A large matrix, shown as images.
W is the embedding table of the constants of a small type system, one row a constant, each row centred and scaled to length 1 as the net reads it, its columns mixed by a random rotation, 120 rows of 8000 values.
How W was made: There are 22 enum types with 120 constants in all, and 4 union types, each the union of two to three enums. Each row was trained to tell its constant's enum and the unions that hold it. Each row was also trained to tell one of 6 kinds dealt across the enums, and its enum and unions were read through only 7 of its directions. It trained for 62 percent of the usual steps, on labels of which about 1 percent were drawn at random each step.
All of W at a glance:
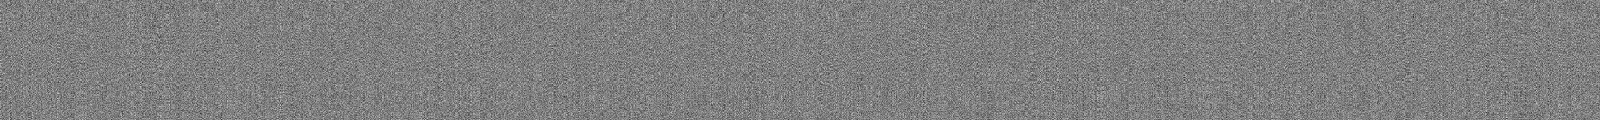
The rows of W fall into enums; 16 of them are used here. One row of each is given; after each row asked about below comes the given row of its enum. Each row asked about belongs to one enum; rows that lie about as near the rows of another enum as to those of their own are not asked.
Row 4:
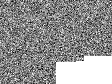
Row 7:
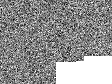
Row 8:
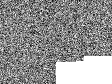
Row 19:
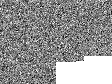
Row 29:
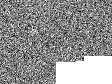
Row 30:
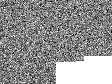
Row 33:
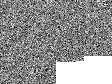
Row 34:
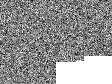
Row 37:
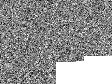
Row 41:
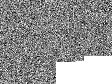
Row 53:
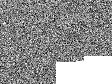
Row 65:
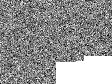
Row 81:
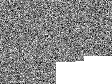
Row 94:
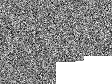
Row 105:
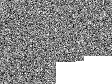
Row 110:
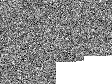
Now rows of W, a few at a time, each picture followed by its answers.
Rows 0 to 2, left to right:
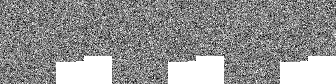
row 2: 33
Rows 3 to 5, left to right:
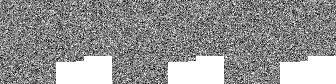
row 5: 110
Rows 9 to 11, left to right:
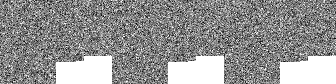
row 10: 30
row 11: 110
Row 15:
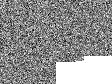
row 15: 110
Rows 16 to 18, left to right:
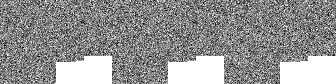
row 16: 41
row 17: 41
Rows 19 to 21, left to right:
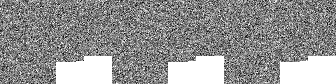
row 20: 34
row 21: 41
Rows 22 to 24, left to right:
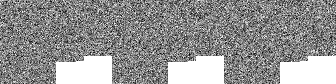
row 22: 30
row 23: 37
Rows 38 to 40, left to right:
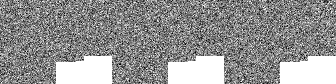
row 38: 110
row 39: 65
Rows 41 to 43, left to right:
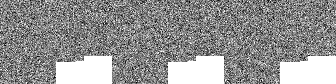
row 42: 34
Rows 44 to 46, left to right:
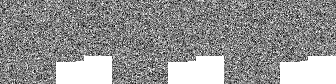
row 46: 7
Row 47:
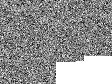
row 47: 41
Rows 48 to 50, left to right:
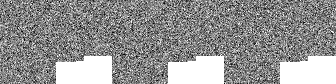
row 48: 8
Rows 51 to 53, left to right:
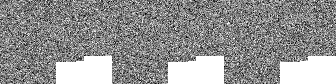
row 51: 37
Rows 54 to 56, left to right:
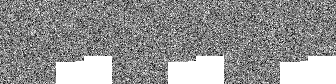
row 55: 4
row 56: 110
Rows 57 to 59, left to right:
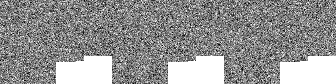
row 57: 34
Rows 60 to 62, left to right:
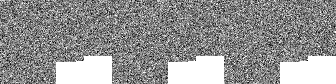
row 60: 30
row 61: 33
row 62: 34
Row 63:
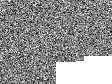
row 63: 30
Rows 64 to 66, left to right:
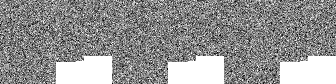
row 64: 105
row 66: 4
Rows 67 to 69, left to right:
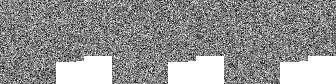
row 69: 65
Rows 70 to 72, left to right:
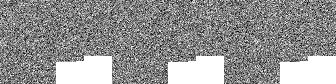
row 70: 4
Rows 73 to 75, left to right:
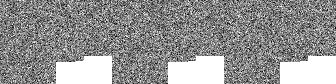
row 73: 94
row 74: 30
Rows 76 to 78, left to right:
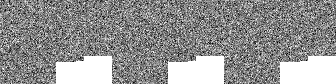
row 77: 33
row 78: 30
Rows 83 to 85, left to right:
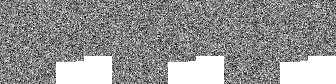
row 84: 8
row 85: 65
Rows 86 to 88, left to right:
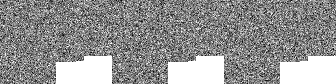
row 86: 7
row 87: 37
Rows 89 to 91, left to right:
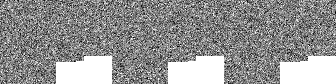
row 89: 37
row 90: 65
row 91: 19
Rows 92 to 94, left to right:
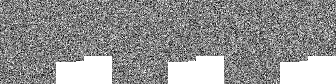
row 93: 33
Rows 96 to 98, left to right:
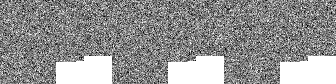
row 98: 33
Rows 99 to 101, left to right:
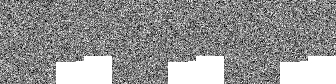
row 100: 33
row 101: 110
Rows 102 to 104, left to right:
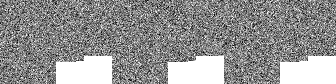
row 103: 8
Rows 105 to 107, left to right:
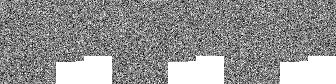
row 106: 4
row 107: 41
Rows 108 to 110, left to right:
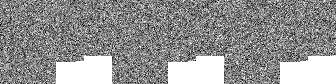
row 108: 105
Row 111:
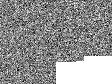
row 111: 8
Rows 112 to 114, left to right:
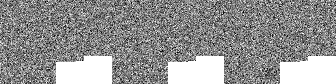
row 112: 4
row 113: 19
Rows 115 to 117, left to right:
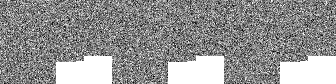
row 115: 4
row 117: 19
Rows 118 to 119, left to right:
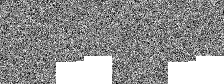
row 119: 19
